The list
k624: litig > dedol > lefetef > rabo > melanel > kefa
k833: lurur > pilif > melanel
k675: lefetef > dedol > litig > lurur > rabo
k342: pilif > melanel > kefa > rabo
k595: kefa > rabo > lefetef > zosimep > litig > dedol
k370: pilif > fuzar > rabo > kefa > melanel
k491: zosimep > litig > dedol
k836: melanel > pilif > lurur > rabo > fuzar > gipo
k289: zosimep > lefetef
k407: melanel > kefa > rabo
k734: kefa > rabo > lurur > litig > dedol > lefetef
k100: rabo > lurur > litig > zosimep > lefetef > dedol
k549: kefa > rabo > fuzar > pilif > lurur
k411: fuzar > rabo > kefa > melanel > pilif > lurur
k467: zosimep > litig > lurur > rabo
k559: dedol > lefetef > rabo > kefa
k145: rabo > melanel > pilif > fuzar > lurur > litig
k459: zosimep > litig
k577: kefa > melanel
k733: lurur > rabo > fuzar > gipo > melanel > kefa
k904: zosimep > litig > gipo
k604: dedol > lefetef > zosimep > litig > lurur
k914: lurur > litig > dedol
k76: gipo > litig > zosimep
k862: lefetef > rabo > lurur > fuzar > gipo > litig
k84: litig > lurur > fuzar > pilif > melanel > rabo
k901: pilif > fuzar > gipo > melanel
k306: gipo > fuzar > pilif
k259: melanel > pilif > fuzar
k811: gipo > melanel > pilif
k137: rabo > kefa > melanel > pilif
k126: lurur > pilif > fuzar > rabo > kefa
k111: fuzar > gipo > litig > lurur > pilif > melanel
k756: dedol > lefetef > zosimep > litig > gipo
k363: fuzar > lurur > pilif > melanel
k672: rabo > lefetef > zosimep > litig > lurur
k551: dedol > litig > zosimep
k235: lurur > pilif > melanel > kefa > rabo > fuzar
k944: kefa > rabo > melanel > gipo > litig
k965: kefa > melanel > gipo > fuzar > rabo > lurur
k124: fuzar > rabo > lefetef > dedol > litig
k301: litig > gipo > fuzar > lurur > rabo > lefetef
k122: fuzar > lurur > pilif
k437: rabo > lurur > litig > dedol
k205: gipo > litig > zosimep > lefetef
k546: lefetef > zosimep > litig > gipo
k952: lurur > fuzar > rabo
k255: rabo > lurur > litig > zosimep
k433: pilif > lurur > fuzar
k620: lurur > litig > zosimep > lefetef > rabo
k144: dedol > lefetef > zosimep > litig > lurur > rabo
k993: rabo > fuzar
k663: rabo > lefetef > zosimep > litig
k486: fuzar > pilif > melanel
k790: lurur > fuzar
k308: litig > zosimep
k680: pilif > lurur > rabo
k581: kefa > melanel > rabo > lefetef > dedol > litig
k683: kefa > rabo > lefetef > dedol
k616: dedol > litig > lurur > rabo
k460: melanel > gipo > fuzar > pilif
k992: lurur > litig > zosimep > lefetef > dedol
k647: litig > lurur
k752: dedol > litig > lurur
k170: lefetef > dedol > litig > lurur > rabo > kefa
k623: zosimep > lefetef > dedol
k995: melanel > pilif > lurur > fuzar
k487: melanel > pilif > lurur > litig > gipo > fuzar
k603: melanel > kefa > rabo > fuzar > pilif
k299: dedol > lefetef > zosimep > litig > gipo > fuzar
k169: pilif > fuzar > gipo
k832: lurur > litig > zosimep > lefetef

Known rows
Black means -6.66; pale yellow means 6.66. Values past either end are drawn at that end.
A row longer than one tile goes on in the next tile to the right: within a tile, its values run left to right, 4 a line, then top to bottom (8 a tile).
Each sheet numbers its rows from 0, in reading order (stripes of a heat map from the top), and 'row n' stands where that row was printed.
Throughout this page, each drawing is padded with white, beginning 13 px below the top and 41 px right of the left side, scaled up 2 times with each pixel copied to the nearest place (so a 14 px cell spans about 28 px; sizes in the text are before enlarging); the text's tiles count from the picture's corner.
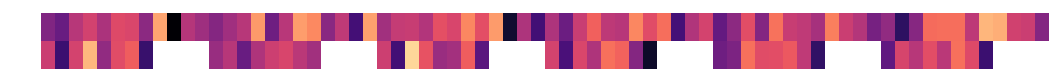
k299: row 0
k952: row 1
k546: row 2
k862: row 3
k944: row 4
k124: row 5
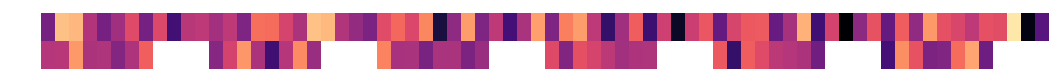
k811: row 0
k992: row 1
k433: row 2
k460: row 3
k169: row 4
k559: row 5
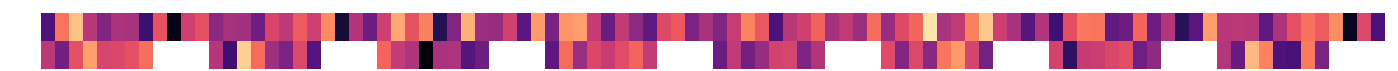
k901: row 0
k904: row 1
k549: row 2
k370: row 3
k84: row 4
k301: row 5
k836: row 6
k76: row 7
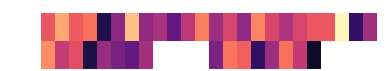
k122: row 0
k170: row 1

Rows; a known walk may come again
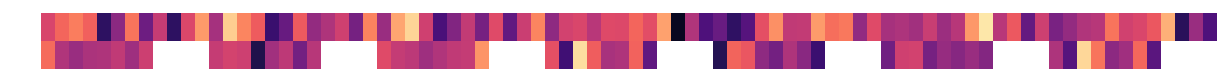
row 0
k995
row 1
k411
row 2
k363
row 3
k546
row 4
k437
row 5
k467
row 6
k756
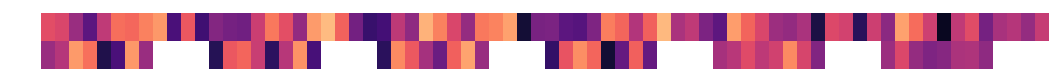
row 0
k308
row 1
k595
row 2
k683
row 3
k491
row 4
k733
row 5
k603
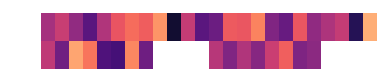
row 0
k76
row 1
k965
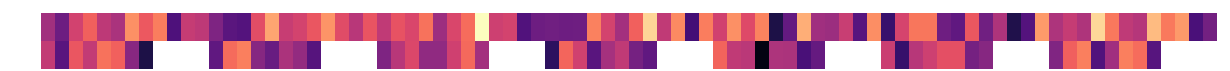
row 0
k862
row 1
k914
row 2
k620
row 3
k616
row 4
k549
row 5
k836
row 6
k734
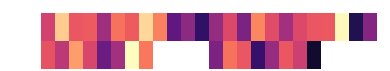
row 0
k289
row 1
k170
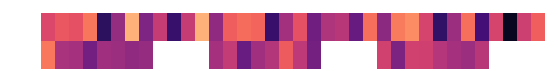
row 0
k433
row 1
k235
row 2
k460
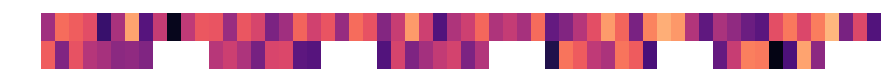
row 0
k306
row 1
k145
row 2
k84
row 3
k581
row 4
k551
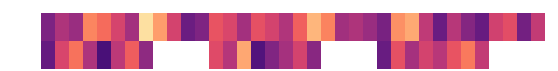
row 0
k100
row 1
k604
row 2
k370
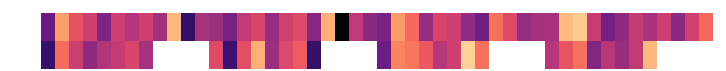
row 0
k342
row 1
k299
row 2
k577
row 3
k833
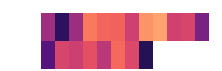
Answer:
k124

